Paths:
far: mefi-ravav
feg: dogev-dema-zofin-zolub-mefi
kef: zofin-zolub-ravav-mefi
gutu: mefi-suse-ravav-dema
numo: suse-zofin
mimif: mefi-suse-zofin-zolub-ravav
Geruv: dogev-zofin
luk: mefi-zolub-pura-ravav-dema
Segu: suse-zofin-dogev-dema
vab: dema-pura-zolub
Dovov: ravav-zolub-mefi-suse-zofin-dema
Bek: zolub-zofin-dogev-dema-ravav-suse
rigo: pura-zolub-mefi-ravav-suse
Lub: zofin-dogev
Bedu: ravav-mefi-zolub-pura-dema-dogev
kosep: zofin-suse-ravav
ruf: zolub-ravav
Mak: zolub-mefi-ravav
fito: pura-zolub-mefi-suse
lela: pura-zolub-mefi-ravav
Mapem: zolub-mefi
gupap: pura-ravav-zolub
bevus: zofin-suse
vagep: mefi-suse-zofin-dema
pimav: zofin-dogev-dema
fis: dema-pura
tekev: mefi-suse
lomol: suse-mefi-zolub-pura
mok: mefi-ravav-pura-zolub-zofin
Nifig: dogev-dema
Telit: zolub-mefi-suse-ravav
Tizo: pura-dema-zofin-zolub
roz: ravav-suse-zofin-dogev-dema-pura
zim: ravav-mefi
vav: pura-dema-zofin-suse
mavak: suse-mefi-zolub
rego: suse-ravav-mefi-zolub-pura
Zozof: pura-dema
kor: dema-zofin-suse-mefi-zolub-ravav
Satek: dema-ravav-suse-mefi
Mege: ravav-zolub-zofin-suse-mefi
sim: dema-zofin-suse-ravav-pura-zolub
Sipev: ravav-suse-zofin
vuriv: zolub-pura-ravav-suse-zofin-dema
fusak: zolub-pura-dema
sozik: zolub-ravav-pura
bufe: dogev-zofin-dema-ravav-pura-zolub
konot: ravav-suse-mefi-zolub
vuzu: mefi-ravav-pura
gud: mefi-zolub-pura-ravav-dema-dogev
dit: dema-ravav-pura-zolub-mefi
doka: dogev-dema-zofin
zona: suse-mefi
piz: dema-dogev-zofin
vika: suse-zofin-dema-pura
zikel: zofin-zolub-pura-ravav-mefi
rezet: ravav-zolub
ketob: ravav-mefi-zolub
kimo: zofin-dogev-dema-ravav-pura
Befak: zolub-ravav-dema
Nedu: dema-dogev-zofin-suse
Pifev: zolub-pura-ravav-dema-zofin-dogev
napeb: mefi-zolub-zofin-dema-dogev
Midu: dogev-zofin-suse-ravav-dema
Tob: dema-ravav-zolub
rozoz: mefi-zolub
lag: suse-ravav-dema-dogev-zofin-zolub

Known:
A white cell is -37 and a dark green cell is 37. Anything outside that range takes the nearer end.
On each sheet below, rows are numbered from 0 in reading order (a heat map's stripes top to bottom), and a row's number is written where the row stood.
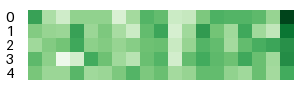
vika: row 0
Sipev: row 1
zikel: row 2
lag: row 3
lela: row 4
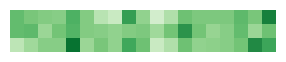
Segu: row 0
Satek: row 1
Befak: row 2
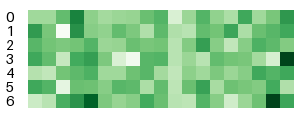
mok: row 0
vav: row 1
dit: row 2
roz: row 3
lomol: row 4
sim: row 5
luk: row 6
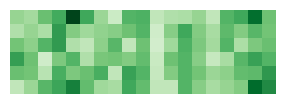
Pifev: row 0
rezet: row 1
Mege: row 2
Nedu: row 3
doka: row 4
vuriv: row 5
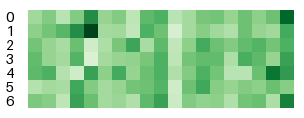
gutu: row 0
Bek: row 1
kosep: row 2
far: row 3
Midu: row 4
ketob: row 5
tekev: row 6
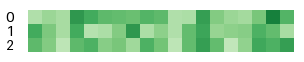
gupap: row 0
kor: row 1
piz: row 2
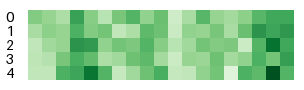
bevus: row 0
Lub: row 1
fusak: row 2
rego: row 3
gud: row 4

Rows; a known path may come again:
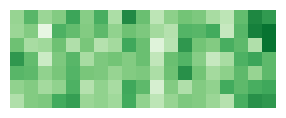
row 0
Nifig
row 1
Zozof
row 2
numo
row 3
Nedu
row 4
Satek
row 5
sozik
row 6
pimav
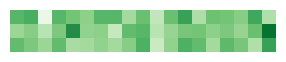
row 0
sim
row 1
gutu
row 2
zim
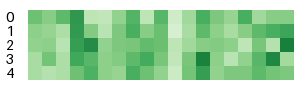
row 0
Mege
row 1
bevus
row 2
fito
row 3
Tob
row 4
mavak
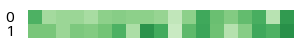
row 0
zona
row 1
Geruv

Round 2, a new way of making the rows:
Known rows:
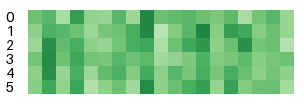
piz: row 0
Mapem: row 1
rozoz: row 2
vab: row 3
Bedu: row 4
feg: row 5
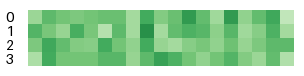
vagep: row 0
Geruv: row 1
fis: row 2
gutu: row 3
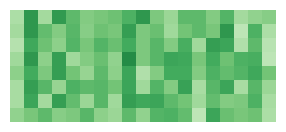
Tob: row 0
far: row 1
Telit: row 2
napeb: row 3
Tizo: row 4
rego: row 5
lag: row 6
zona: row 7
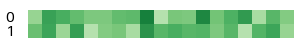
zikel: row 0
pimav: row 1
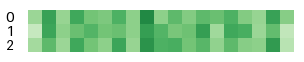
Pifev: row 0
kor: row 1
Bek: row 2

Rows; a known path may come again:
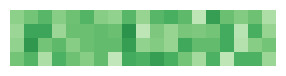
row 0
zona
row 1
vuzu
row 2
dit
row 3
Segu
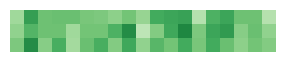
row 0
mavak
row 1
Mapem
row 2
Bedu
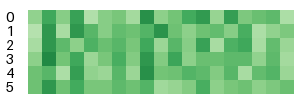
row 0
feg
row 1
Tob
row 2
rego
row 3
gud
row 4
piz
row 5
vab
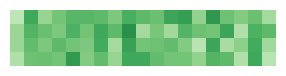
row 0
Dovov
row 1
sozik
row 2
roz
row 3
kosep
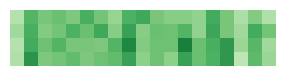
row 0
Satek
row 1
vuriv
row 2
kef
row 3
Mak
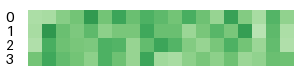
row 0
Sipev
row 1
far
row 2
gutu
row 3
fis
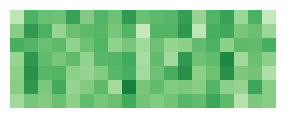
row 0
mimif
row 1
lomol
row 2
Zozof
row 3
lela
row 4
rozoz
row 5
kimo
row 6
zim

